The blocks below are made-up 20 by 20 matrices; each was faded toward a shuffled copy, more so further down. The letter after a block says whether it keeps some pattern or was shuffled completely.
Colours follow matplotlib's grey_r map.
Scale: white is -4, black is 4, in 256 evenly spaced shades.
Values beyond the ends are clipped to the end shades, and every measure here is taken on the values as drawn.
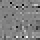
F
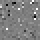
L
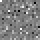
L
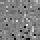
L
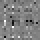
F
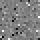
L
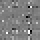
F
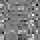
F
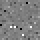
L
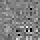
F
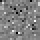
L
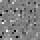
L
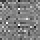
F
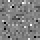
L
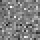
L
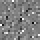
L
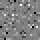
L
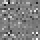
F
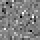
L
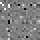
F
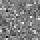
L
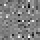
F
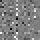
F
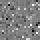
L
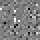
F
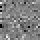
F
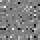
F
